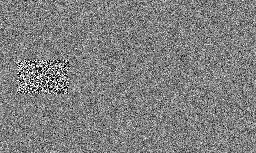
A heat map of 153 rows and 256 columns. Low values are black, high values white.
Stripes: none. Odd patch: rougher, in the middle left. Slope: none. Average level on the scale: 50%. Odd rows or columns: none. Roughest part: middle left.
